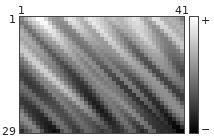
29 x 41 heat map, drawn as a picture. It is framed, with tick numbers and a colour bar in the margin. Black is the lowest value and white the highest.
On average the colour sits 50% of the way up the scale. The field climbs toward the top. The ninth with the lowest average is the bottom right.
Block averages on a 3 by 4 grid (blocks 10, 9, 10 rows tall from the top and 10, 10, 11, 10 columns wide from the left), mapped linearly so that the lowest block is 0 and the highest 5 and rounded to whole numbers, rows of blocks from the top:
5555 / 3222 / 0110
